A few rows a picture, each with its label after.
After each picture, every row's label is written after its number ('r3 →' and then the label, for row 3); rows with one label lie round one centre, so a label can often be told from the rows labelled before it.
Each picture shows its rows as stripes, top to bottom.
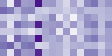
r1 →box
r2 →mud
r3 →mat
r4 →box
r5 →mat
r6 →box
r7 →mud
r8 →box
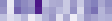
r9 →box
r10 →box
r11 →mat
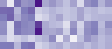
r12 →box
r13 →mud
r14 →mud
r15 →box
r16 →box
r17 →mat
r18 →mud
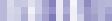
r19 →mat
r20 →mat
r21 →mat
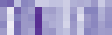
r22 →mud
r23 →box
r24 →box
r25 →box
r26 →box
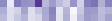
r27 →box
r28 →mat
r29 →mat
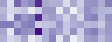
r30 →box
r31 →mat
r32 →box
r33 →mud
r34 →box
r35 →mat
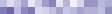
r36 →mat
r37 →mud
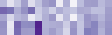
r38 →mat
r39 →mud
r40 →mat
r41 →box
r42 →box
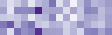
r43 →mat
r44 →box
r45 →mat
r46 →mud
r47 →box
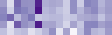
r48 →box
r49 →box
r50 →mud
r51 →box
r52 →mat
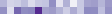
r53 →mat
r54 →box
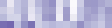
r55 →mat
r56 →mat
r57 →mat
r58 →mud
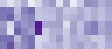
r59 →mat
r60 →mud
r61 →mud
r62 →box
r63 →box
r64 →mud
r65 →mud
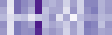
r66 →box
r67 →box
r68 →mat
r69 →box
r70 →box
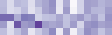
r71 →mat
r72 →mat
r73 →mud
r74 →box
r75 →mat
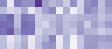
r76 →box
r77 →mat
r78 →mud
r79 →mud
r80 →mud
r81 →mat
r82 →mat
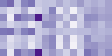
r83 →mud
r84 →mat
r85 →box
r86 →mat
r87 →mud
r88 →mat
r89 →mat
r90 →box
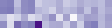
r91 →mud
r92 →mud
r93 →mat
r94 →box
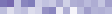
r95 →mud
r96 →mat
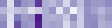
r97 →box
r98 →mat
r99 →box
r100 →box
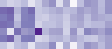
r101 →mat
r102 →mud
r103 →mud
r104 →mud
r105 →box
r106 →mud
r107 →mat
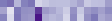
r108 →mud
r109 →box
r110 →box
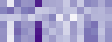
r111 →box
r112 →mud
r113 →mat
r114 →box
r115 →box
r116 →box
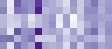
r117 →box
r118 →box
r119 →mat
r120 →mat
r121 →box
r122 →mud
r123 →box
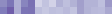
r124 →mud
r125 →mud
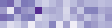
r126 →mud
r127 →box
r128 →mud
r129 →mat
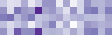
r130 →mat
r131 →box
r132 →mud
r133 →mat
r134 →box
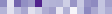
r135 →box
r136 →mat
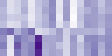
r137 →mat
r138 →mat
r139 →mat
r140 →mat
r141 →mud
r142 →box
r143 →box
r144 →box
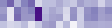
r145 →mud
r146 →box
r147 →box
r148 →mat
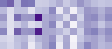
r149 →mud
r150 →mat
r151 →box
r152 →mat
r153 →box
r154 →mat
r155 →mat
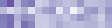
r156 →mud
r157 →mat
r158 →mud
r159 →mud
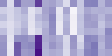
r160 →box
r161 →mat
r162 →mat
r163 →mat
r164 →mat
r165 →box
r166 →box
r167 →box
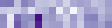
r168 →mud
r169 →mat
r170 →box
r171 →box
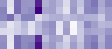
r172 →box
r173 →box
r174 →mud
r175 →mat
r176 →mat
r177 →box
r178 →box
